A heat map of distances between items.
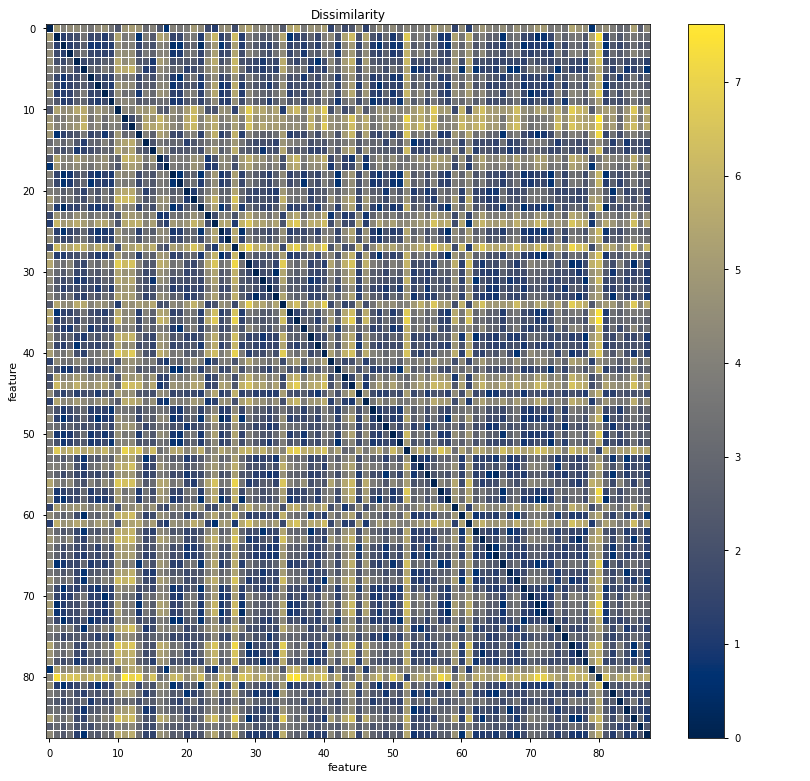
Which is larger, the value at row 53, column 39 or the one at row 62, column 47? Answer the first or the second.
the second
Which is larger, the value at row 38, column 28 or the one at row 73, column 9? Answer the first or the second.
the first
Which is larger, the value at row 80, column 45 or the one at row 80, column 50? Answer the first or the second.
the second
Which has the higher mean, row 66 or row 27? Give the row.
27
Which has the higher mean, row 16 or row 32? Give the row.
16
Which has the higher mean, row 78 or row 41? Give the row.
41
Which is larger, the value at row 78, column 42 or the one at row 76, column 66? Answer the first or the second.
the second
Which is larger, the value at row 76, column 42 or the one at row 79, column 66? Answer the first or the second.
the second
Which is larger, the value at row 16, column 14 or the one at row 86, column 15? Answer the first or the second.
the first
